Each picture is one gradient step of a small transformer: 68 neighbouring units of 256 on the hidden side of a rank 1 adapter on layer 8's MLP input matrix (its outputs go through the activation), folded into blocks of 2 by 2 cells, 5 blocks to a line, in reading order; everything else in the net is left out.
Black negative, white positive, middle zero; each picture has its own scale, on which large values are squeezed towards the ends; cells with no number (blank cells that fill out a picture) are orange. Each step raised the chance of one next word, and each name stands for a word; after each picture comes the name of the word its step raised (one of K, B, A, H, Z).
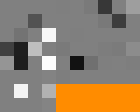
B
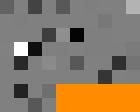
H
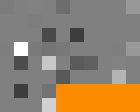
H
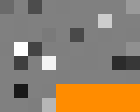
H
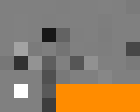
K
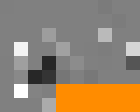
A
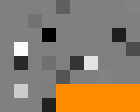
K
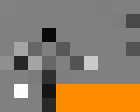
K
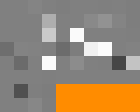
K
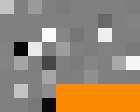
H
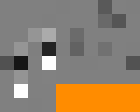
B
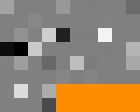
H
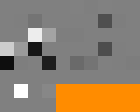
A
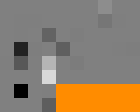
A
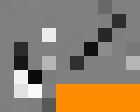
B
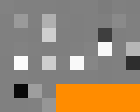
K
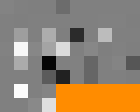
A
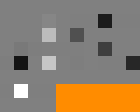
B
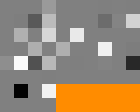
K
